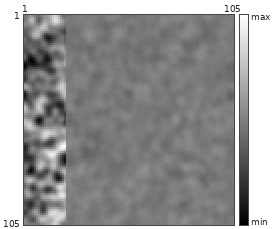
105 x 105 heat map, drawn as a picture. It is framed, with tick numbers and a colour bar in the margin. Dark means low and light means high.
A few values lie far out on both sides of the bulk. No lone cell stands out from its neighbours. The halves do not mirror each other. The field is mottled with small blotches. A vertical seam about 20% of the way across splits the table, and the right part is calmer.
